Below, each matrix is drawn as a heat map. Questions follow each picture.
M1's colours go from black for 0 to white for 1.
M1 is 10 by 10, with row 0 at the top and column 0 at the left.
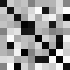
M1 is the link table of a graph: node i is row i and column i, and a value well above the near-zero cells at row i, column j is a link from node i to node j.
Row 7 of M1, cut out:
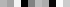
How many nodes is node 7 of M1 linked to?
8
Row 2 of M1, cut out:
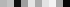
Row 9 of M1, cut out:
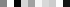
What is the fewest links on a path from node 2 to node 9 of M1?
2
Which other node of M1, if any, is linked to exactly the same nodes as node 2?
node 9
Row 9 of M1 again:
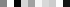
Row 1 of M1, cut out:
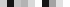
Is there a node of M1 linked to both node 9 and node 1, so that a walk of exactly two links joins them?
yes
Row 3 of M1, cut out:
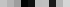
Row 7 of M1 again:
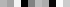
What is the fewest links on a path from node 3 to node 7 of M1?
2
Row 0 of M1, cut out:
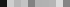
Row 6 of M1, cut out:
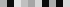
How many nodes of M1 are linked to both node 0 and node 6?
6
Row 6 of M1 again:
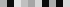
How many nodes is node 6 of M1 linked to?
7
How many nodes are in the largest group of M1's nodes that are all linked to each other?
6
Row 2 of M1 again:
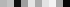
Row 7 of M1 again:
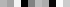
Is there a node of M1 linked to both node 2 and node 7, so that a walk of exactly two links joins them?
yes
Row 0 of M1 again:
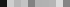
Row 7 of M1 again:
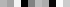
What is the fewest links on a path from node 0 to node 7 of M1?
1
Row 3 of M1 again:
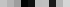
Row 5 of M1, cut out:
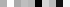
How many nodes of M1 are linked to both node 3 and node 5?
5
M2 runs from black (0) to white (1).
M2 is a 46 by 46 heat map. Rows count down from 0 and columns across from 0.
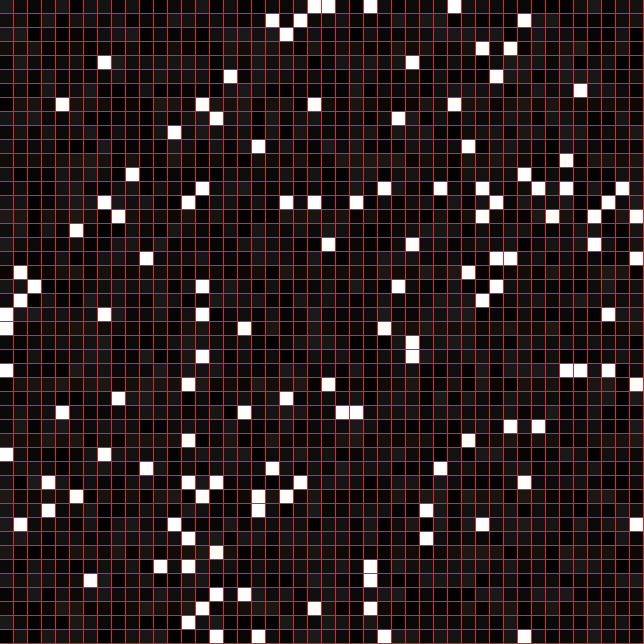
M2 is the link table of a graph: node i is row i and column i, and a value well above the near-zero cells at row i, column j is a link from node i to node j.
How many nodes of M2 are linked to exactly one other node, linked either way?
8
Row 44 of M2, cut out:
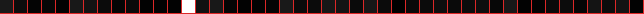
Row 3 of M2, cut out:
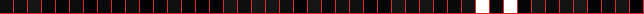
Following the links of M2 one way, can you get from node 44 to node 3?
yes
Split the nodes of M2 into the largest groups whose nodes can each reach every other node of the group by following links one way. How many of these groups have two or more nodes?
1
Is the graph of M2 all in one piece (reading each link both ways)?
yes
